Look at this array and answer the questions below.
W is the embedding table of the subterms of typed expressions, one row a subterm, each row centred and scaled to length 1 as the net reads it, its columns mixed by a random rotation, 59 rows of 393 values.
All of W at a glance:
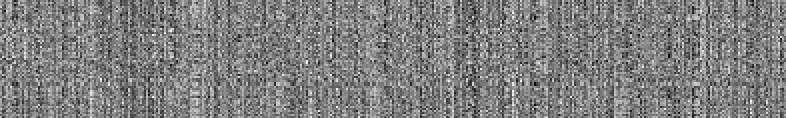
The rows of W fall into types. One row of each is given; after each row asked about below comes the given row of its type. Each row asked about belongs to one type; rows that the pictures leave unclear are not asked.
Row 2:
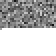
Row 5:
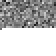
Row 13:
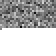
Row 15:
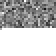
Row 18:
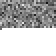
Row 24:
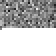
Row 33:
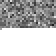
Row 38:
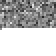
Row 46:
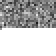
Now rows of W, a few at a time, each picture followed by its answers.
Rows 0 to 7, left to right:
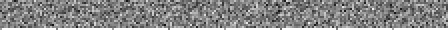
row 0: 2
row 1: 13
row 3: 46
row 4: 38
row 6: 24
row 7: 2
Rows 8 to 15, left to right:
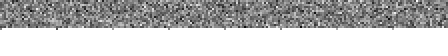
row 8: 2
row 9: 13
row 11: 24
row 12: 18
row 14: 15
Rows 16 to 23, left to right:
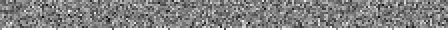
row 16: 38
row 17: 33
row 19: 5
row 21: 15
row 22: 38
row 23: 15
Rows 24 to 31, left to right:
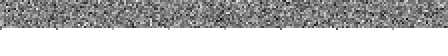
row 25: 13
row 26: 15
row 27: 38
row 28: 15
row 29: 5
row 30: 13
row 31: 15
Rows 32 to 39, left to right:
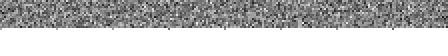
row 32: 2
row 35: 5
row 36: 46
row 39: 24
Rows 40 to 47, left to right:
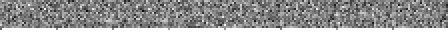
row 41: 2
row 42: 2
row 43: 33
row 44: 24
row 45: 24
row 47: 24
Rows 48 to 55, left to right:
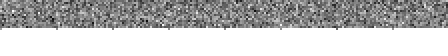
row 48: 33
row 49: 46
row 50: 46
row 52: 2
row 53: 24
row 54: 46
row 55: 38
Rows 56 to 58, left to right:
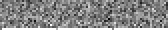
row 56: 46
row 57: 38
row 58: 46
